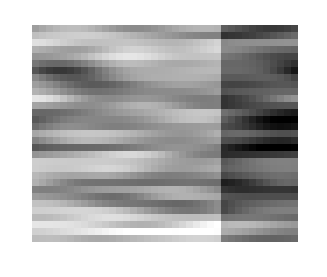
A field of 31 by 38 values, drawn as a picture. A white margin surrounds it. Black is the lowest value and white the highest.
Grain: streaks across. Seam: vertical, 70% of the way across, the left part higher. Ninth with the lowest average: middle right.
